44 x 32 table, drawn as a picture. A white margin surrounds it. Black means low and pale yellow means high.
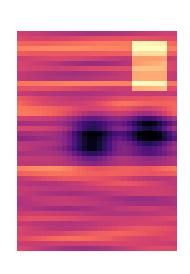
Calmest part: bottom right. Dips: two. Odd patch: higher, in the top right. Ninth with the highest average: top right.
